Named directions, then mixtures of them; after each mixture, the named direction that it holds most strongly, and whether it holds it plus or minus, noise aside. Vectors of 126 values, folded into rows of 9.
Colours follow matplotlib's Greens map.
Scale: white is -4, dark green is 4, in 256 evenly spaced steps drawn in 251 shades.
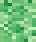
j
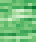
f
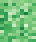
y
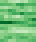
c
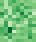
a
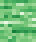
c, minus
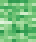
c, minus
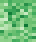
y, minus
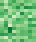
a, plus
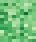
y, plus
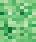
a, plus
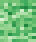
y, minus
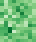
a, plus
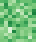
a, minus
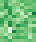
a, minus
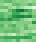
f, minus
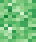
a, minus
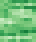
f, plus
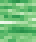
c, minus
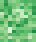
a, minus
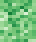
y, minus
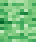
y, plus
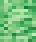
j, minus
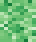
j, plus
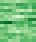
c, plus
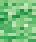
y, plus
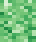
j, minus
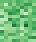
y, minus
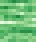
c, minus
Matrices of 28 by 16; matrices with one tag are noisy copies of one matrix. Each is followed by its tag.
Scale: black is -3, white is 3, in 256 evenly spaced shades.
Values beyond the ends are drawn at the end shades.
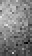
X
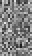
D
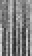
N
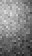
X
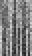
N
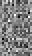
D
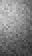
X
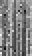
N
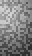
X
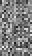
D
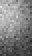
X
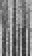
N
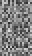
D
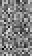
D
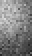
X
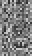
D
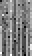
N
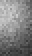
X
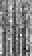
N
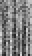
N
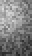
X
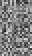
D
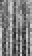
N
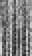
N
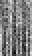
N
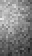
X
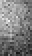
X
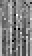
N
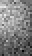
X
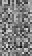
D
